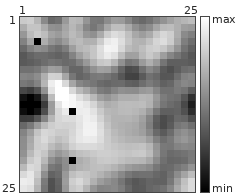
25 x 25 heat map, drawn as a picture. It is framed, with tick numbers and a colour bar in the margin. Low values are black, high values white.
Lone odd cells: 3, each lower than its neighbours. Roughest part: middle left. Odd rows or columns: none. Grain: blotchy.
